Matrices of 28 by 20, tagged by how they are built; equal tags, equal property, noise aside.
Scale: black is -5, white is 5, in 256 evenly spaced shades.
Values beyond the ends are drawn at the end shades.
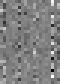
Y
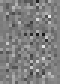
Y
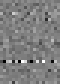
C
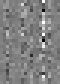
Y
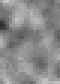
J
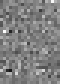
C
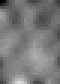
J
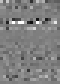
C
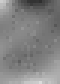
J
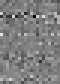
C
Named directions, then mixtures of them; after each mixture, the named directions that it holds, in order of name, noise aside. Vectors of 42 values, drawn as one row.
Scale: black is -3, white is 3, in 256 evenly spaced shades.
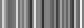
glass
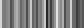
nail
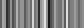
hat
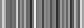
glass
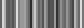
glass, hat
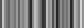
glass, nail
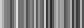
glass, nail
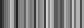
glass, nail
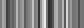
hat, nail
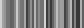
glass, nail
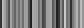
glass, nail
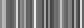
glass, nail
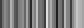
nail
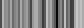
glass, nail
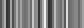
hat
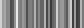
glass, nail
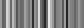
hat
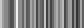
glass, nail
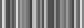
glass, hat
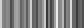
nail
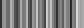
nail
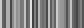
hat, nail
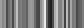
hat, nail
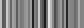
hat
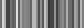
glass, hat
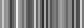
glass, nail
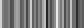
nail
